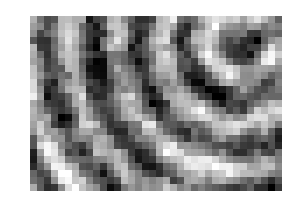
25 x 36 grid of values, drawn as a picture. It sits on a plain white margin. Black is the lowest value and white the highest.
The halves do not mirror each other. There is no overall slope. No single row or column stands out from its neighbours. Concentric rings centre on the top right.
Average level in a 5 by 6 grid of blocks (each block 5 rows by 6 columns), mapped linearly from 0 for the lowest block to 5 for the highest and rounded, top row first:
3 1 2 3 4 2 / 2 0 1 2 4 3 / 1 2 3 3 1 3 / 3 3 1 3 3 1 / 4 2 2 4 5 2
